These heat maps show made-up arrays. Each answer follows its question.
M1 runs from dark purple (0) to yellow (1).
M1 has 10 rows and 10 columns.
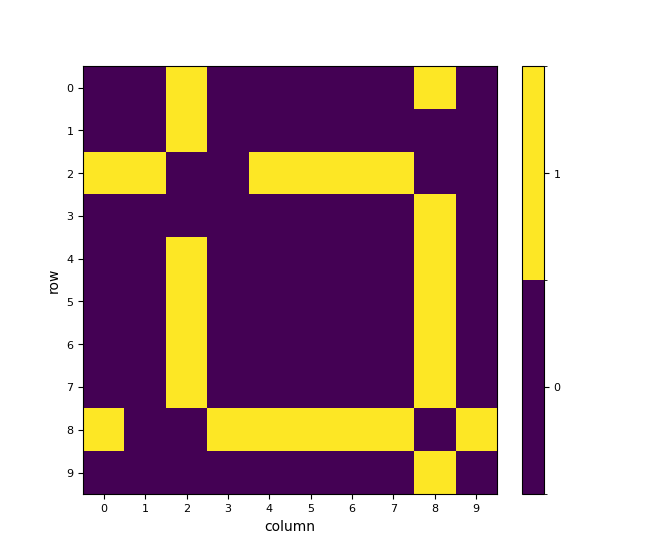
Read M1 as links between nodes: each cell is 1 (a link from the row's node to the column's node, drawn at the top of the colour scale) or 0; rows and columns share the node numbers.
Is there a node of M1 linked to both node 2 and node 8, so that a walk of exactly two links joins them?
yes
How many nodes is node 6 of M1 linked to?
2
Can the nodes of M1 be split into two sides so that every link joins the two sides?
yes
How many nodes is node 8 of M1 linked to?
7
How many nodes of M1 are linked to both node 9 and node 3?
1
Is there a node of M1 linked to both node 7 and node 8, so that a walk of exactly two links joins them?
no
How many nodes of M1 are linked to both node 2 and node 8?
5
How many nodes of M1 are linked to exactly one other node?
3
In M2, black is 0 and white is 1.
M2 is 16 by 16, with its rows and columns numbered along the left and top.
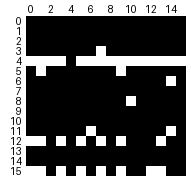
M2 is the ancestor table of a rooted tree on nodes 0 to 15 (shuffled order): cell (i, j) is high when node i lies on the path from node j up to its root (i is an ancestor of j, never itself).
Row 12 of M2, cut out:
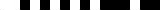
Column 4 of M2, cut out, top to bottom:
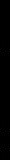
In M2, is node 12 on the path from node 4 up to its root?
no
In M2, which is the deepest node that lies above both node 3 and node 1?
12
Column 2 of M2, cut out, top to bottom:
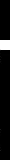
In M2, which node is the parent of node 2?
4
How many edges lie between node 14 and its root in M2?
3
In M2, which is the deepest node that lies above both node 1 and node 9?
5
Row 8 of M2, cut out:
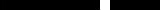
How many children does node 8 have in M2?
1
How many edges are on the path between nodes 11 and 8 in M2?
2
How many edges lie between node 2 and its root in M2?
1
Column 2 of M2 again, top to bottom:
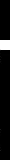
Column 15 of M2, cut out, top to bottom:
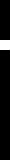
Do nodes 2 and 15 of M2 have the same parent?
yes
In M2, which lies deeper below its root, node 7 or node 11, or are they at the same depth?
node 7
